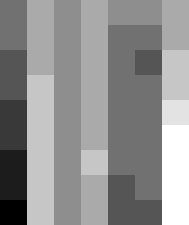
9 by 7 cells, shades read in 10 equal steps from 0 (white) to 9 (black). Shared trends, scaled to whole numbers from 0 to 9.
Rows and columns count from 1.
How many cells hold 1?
1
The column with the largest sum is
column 1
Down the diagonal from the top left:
5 3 4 3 5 5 0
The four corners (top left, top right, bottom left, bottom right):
5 3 9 0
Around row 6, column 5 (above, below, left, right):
5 5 3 5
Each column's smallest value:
5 2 4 2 4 4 0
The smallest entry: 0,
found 4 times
